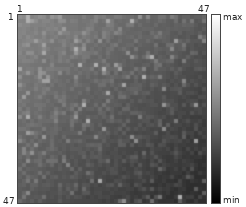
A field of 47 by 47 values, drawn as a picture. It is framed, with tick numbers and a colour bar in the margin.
Grain: fine. Ninth with the highest average: top left. Ninth with the lowest average: bottom right. Mirror symmetry: none. Stripes: none. Slope: up to the top left.
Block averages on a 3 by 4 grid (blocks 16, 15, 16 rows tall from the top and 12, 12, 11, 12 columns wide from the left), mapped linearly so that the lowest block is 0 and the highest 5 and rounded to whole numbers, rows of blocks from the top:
5432
4321
3210
